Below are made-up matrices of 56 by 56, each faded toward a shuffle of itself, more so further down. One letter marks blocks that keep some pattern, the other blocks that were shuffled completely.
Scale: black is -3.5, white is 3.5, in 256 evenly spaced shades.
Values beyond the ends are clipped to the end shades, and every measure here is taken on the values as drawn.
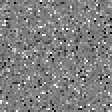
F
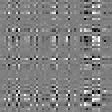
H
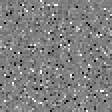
F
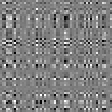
H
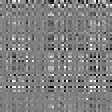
H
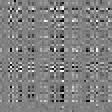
H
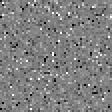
F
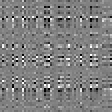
H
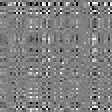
H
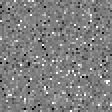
F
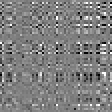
H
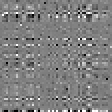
H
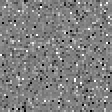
F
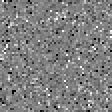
F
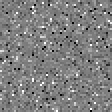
F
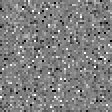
F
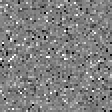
F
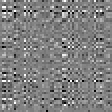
H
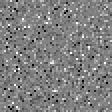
F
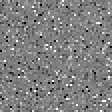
F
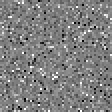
F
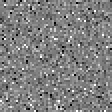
F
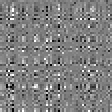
H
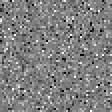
F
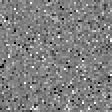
F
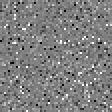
F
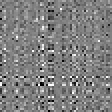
H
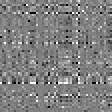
H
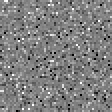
F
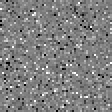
F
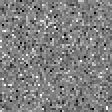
F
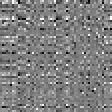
H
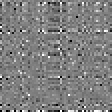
H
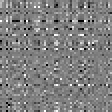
H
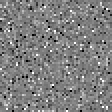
F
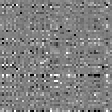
H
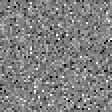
F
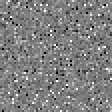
F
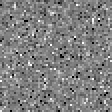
F
